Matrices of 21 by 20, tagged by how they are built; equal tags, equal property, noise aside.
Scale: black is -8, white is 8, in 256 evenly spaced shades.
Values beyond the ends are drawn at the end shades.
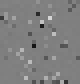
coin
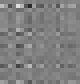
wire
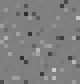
coin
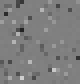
coin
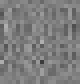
wire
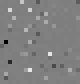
coin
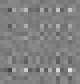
wire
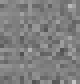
wire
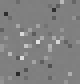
coin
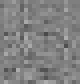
wire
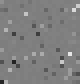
coin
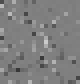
coin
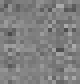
wire
